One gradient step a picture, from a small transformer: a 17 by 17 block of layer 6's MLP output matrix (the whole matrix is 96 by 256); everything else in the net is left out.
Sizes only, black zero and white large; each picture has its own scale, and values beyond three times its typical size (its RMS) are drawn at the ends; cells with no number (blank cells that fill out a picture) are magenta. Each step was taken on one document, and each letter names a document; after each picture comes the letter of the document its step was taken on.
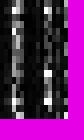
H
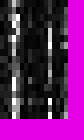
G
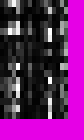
G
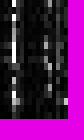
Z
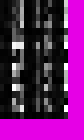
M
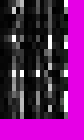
M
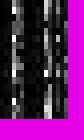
H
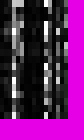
Z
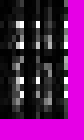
M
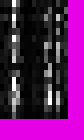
Z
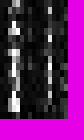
G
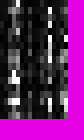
G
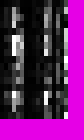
H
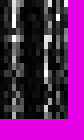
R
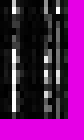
R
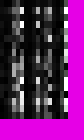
M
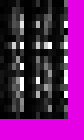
M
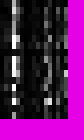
Z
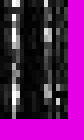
Z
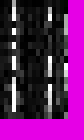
R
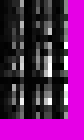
M
